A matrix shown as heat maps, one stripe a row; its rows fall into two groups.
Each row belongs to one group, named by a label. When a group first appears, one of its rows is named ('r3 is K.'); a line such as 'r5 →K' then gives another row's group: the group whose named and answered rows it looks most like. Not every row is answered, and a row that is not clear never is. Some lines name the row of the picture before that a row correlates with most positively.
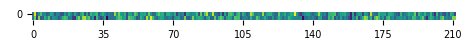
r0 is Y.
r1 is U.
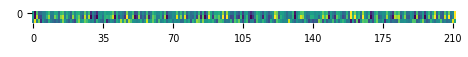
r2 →U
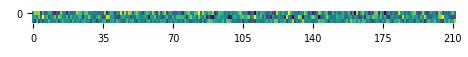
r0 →U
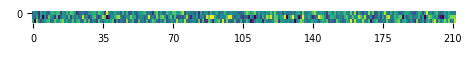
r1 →Y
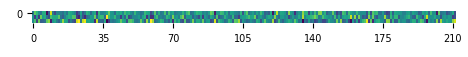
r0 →U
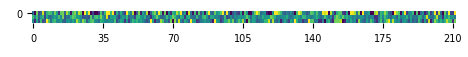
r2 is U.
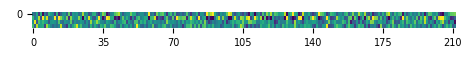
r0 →Y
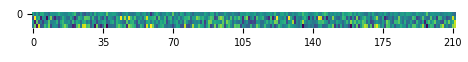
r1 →U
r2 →Y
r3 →U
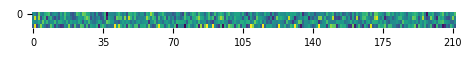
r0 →U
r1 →U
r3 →Y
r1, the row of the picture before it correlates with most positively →1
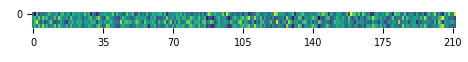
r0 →Y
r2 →U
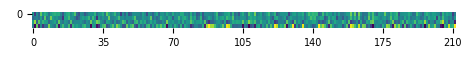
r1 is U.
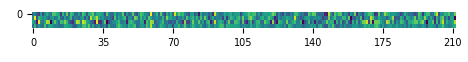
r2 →U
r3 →U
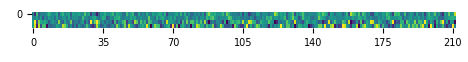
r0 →Y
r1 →Y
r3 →U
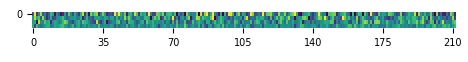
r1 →U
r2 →U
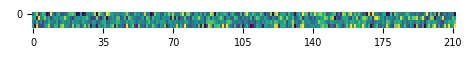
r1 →U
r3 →Y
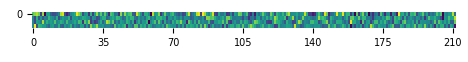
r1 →Y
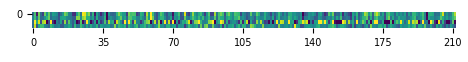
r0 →U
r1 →U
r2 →U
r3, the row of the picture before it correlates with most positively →3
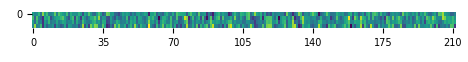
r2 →Y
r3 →Y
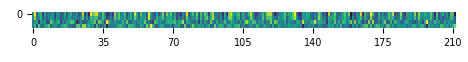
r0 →Y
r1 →Y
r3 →U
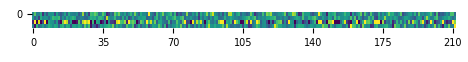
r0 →Y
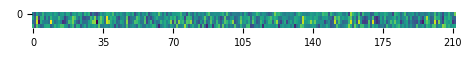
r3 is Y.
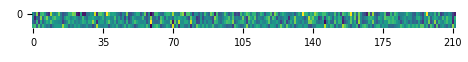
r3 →U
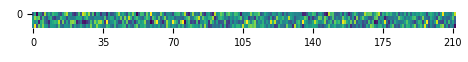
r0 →U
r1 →U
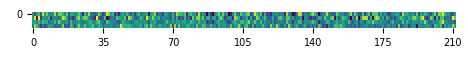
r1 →U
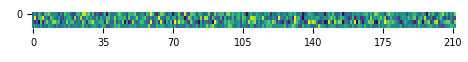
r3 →Y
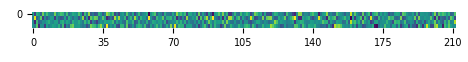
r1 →Y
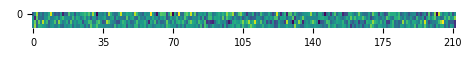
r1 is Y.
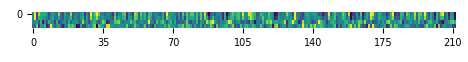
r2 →Y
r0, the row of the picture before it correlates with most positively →3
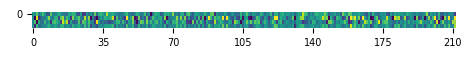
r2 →U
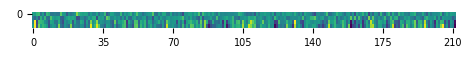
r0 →U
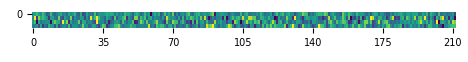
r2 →U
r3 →Y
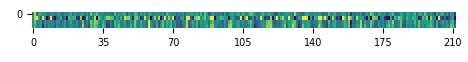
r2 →Y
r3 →Y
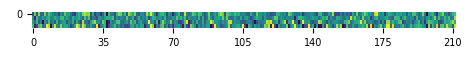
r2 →Y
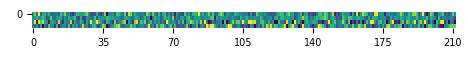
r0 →U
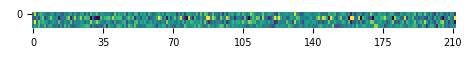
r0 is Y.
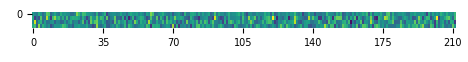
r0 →U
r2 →Y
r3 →U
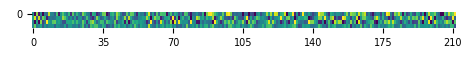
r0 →Y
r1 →U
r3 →Y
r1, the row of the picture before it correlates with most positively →3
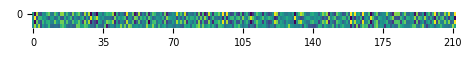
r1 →Y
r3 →U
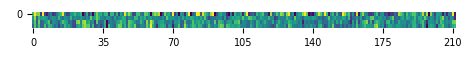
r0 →U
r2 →U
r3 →U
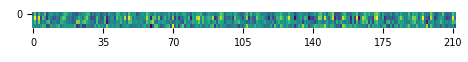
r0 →U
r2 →U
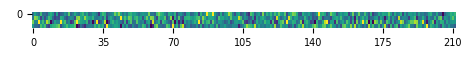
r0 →Y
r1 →U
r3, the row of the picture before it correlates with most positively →3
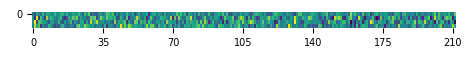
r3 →U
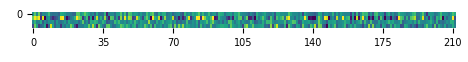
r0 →U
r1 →U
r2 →Y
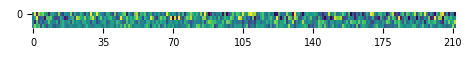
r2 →Y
